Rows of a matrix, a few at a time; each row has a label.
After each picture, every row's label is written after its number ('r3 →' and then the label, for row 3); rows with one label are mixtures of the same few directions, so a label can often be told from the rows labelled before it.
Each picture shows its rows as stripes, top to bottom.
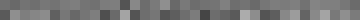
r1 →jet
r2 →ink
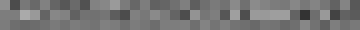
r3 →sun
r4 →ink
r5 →ink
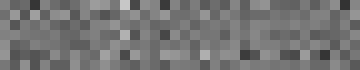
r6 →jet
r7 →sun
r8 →sun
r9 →jet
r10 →sun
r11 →ink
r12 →sun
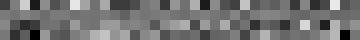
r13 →sun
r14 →ink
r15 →ink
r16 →jet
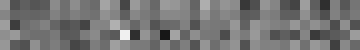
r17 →ink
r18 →ink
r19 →sun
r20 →jet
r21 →sun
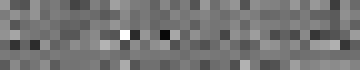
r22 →sun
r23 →jet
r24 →sun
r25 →jet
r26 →jet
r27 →ink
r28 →ink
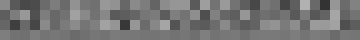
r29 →ink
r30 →sun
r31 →jet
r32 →sun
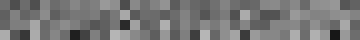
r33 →jet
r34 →ink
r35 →jet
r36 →sun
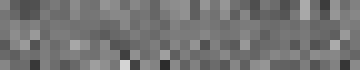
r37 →ink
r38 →ink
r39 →jet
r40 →jet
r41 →sun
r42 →jet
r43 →jet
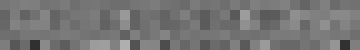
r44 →ink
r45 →ink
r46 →ink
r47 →jet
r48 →jet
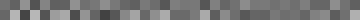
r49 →sun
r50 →sun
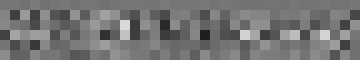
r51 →sun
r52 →sun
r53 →jet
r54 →ink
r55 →jet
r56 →sun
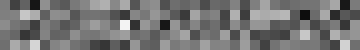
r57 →jet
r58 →ink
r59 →jet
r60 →ink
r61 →jet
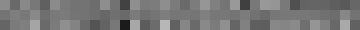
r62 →ink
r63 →jet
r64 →jet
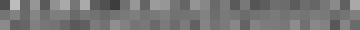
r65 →sun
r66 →sun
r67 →sun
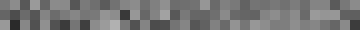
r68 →sun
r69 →jet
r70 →sun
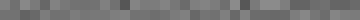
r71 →ink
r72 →ink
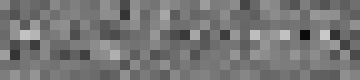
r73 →ink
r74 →jet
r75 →sun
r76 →ink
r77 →jet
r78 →sun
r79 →jet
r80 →jet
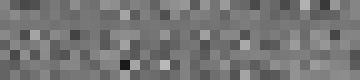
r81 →ink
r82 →jet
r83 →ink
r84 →sun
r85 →ink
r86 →sun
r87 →jet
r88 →ink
